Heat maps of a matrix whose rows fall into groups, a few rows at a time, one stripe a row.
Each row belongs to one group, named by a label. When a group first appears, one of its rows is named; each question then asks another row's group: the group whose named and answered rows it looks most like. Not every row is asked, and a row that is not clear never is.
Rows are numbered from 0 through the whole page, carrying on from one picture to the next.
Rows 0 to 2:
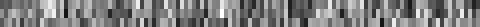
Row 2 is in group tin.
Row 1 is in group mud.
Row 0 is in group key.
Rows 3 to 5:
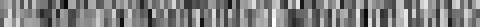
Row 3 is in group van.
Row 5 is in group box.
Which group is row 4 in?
box
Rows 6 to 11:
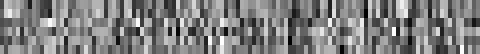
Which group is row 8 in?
key
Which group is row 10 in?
key
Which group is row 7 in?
box
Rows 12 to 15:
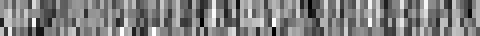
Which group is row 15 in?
van
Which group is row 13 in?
van
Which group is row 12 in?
van
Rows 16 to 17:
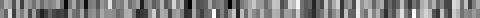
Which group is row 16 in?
van
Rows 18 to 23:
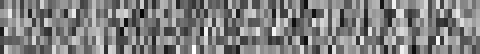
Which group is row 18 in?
tin
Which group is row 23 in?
box
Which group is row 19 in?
van
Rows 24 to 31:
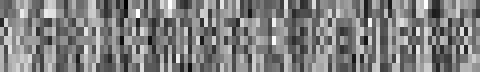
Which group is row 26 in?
box
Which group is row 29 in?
mud
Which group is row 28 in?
box
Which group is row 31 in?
mud
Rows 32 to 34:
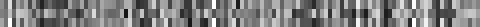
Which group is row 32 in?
van
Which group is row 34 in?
van
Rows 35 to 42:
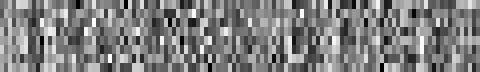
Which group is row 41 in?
van
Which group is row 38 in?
mud
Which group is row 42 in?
mud
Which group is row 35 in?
tin
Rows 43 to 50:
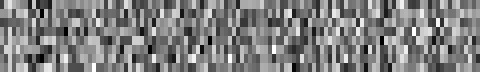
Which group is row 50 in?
tin
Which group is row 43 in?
box
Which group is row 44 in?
tin
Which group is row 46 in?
van
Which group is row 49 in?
box
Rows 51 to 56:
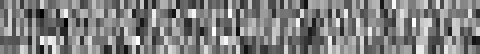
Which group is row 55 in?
key
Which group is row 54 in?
van
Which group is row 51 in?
tin
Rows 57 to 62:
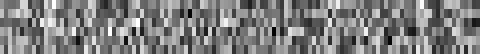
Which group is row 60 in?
van
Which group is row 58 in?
mud
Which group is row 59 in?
key
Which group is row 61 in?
tin
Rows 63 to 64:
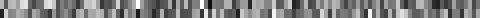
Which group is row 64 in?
box
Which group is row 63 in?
mud
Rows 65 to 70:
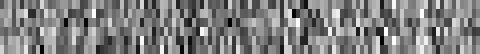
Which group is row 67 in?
van
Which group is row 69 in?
mud
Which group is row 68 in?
key
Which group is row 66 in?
tin
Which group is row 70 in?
mud
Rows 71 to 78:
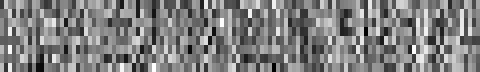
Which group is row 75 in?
key
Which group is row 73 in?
mud
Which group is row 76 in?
van
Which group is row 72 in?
tin
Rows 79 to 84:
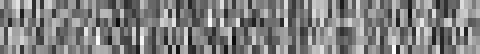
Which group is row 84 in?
tin
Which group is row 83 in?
mud
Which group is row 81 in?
key
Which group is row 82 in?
mud
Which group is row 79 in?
mud
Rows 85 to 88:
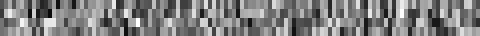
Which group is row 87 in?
key
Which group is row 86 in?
box
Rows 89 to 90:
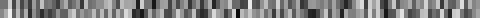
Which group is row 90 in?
van
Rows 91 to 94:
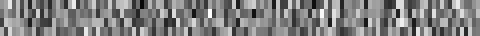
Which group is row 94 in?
mud
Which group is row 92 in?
tin
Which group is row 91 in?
van
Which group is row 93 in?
box
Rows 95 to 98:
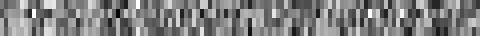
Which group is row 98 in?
mud
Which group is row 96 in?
box
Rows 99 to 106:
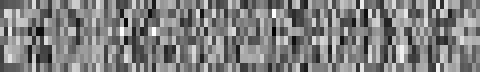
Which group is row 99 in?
key
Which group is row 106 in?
key
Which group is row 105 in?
box
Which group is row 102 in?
van
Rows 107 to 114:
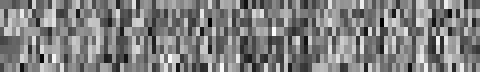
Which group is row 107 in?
key
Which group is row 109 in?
mud
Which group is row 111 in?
key
